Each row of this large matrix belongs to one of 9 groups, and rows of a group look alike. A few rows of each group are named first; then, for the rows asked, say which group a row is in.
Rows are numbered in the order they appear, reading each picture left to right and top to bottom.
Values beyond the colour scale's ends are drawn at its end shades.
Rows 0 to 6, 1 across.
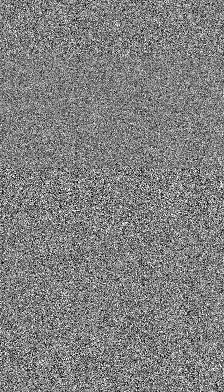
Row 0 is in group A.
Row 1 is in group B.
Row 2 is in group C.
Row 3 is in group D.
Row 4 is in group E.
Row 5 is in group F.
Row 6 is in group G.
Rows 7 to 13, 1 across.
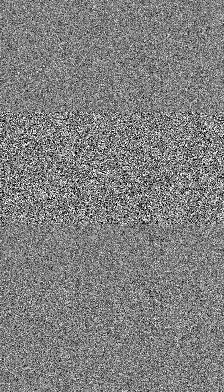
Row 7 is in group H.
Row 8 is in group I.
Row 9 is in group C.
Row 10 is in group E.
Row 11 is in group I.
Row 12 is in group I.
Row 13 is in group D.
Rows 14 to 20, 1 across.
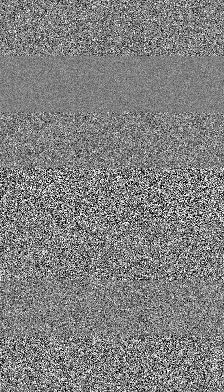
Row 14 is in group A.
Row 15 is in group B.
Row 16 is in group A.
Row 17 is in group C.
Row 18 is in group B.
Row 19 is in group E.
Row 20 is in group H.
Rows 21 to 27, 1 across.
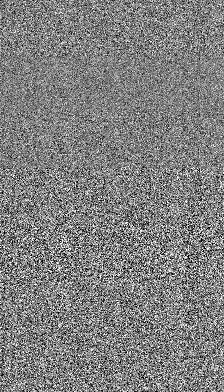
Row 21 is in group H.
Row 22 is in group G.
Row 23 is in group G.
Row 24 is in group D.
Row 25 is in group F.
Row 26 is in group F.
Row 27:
E
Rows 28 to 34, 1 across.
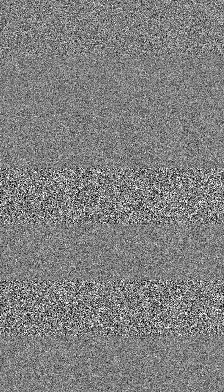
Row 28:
C
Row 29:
B
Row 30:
F
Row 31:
I
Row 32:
A
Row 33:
I
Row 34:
A
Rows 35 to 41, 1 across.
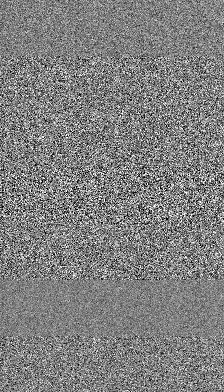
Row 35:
C
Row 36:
A
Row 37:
G
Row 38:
E
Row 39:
G
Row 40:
D
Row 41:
C
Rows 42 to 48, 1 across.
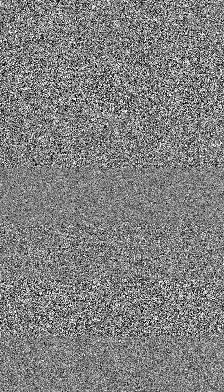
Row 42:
A
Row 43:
D
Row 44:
G
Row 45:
C
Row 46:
B
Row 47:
A
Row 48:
G
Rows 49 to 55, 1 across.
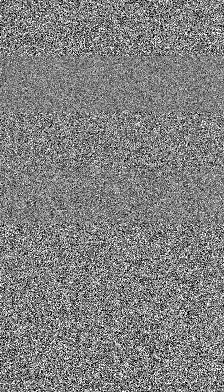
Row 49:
I
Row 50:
C
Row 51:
B
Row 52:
G
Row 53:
B
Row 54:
F
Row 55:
I
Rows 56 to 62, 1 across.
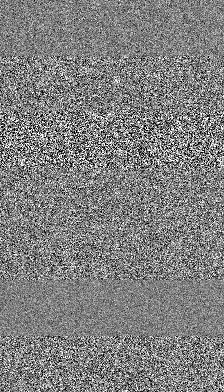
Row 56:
G
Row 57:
A
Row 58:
E
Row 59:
A
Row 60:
G
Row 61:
C
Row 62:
D
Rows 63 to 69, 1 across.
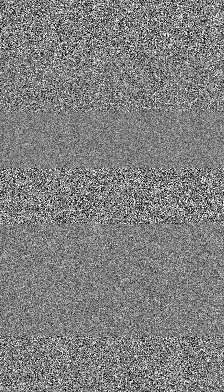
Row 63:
H
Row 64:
I
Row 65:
D
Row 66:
B
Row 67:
C
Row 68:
I
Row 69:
F
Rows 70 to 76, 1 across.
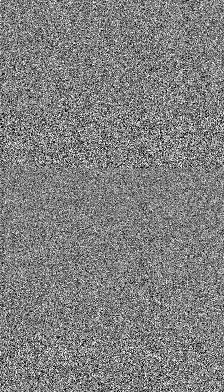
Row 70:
F
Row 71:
H
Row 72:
E
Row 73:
E
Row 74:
E
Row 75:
I
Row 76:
A
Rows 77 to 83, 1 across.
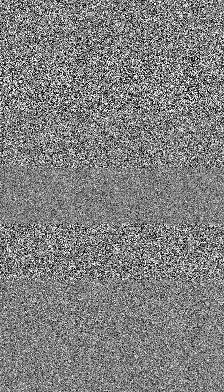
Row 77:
A
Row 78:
F
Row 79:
E
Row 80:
G
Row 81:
A
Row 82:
C
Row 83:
F
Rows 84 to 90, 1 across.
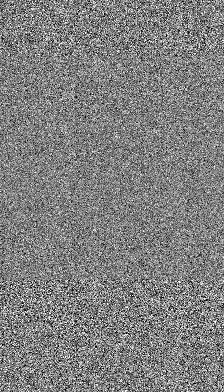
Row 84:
H
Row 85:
C
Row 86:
A
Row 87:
F
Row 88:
E
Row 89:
C
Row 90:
D
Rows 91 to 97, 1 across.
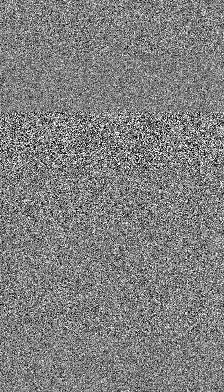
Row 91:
B
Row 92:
H
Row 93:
G
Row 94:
D
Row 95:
H
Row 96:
I
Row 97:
G
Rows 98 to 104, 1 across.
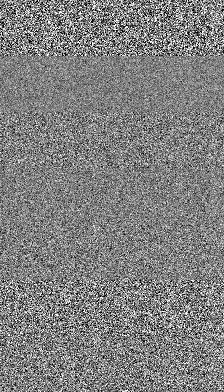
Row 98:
H
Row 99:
A
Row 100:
E
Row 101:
H
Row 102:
C
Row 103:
B
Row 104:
C
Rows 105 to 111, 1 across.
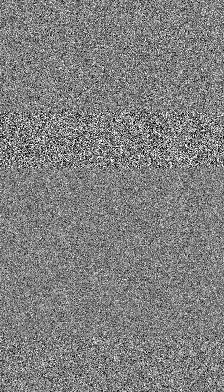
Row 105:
B
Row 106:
H
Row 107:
I
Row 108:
F
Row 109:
B
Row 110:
G
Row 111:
E
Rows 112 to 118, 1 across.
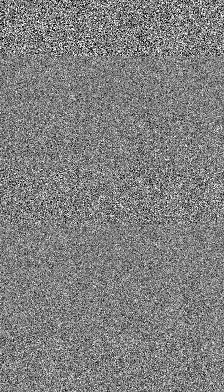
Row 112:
E
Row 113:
A
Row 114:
I
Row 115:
I
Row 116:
A
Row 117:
F
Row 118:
H
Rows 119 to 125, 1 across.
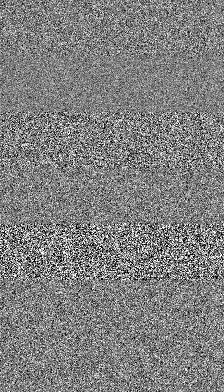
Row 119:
H
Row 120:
H
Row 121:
D
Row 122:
B
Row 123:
G
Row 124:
H
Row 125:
I
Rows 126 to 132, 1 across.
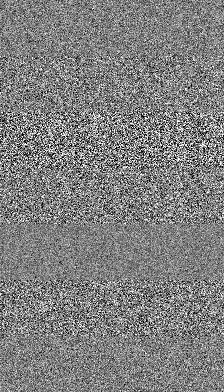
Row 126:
H
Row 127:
I
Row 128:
C
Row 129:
F
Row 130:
D
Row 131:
E
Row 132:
B
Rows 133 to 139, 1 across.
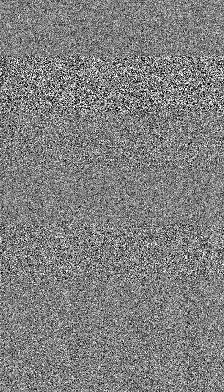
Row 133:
A
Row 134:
C
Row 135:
I
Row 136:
H
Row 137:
H
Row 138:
F
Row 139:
F
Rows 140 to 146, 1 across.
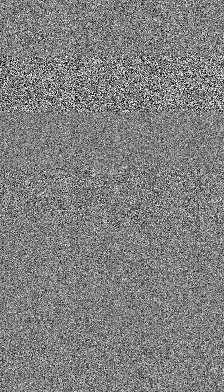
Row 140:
A
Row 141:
C
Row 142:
D
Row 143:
G
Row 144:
D
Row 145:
A
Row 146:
E
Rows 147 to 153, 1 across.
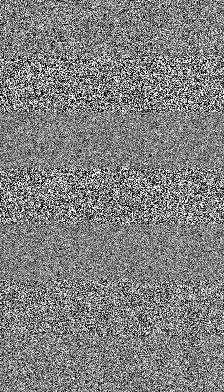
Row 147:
G
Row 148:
A
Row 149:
A
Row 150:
A
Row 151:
D
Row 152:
E
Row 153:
F
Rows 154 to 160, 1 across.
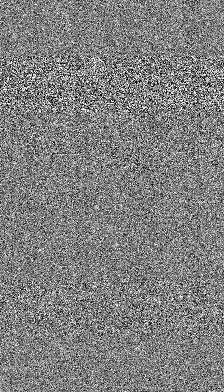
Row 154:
F
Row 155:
C
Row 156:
G
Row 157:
I
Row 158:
G
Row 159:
A
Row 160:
B
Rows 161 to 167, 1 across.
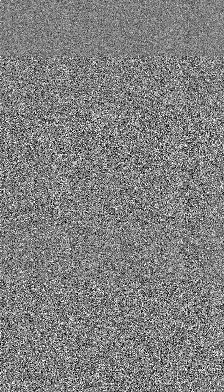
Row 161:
F
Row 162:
F
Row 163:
G
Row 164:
F
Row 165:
F
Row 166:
H
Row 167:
I
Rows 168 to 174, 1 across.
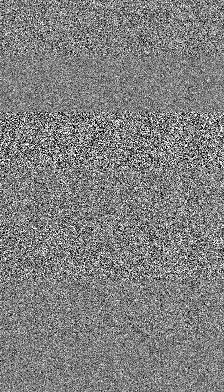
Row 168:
E
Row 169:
F
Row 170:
D
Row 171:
F
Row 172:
I
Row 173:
F
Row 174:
I
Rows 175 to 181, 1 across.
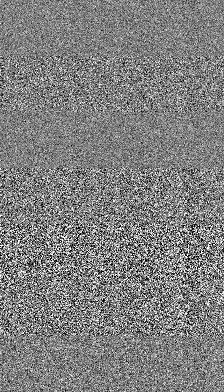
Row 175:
F
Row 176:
E
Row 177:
A
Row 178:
F
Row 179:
F
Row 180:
F
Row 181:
H
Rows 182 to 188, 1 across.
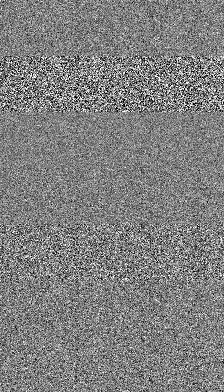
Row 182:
I
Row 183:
C
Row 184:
B
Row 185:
C
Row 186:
D
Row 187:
I
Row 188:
C
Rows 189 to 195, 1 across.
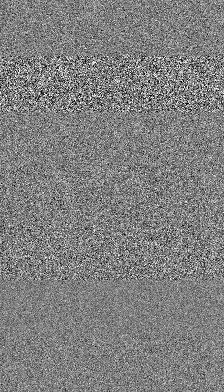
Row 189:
C
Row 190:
A
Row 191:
B
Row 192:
G
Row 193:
H
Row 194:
D
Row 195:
H
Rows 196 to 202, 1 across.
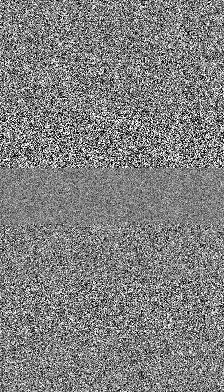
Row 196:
F
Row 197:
G
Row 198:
D
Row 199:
D
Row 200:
G
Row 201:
H
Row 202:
E
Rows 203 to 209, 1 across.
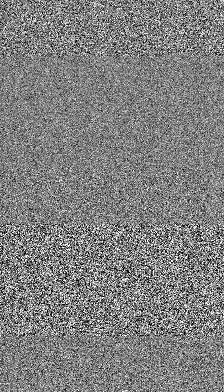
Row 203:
C
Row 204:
D
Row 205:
G
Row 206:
H
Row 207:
D
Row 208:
B
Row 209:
D
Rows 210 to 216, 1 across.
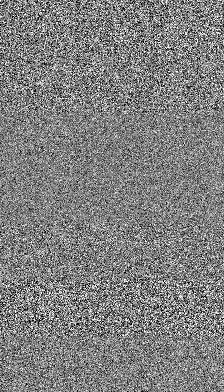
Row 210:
I
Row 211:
G
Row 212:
A
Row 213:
H
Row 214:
B
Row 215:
A
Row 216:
E
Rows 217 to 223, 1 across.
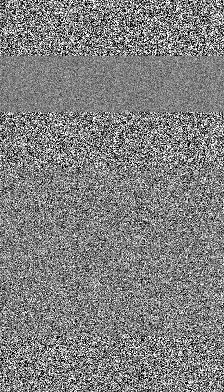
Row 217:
H
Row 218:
D
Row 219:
H
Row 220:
B
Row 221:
B
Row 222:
C
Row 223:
A
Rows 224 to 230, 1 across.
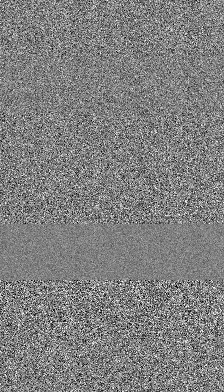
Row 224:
F
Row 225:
F
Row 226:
H
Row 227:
I
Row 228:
C
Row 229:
G
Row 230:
A
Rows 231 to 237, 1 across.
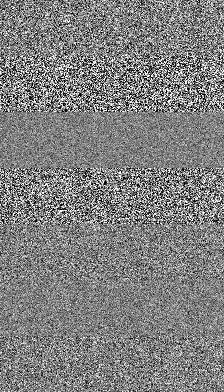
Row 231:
D
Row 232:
H
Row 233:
C
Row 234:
G
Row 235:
C
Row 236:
F
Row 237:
I
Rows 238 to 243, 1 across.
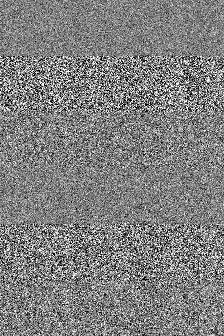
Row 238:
E
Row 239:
F
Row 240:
A
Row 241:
B
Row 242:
G
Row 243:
G
